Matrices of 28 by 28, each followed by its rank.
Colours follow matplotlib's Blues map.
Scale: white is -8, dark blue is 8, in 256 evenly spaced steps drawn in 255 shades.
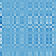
one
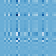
one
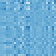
three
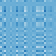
one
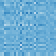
three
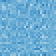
five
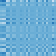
one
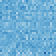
five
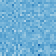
five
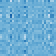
three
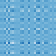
one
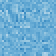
five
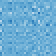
three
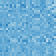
five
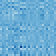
three
